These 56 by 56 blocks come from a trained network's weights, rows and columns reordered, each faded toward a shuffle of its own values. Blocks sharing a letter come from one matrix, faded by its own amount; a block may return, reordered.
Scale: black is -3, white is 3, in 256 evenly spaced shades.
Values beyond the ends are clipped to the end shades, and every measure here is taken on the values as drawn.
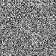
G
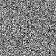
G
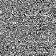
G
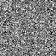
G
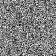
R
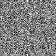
G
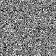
R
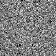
G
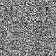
G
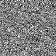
R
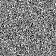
R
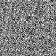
G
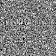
G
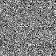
G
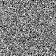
R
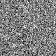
R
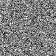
R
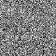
G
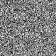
R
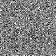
G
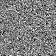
R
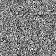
R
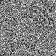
R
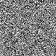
R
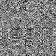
G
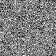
R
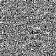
G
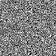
G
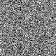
G
